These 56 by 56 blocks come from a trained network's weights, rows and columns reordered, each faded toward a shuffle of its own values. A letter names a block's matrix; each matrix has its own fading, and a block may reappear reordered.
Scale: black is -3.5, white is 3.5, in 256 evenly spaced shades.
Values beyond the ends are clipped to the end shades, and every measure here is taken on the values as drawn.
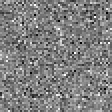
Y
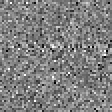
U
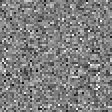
Y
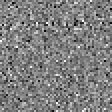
Y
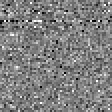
U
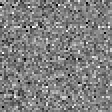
U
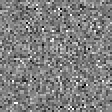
Y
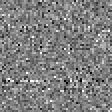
U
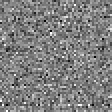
Y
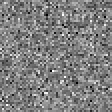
Y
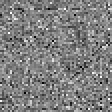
Y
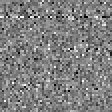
U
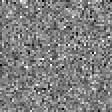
U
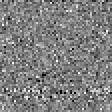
U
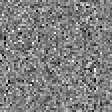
Y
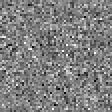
Y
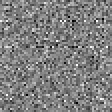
U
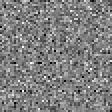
U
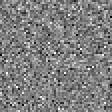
Y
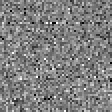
U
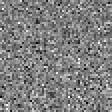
Y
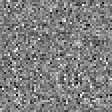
Y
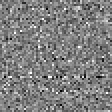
U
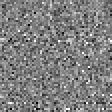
U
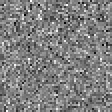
Y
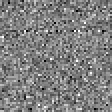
U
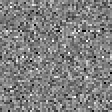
U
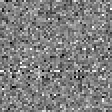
U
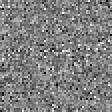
Y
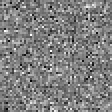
Y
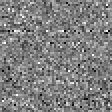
U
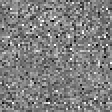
U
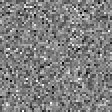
Y
